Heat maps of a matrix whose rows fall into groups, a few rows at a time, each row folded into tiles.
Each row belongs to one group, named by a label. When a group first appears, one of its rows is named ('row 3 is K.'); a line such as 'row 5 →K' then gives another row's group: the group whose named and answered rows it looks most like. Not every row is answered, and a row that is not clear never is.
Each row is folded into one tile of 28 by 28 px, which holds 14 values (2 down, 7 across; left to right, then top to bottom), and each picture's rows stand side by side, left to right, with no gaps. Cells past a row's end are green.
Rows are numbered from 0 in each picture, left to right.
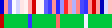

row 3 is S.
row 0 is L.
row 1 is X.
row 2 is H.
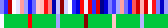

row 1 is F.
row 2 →X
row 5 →X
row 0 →H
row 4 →S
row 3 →L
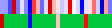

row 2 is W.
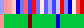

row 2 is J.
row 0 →S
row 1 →L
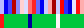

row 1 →J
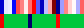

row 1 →J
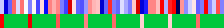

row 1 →L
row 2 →W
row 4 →S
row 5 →H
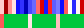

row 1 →H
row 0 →X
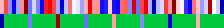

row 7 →W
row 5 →J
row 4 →H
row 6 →X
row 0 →J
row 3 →X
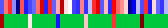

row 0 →L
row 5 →L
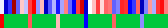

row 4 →S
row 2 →S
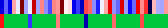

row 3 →J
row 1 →X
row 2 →X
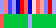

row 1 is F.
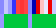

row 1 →H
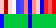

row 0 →X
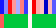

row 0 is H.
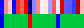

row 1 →S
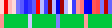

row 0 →X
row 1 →H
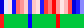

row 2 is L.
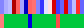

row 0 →W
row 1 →J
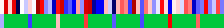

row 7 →H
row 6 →F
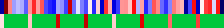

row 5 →W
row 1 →X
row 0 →X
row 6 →S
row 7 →F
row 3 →L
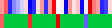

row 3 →X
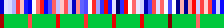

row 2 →L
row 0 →F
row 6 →L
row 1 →S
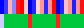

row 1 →S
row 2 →S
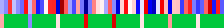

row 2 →X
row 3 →S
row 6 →F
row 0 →S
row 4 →W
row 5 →J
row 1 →J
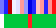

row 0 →H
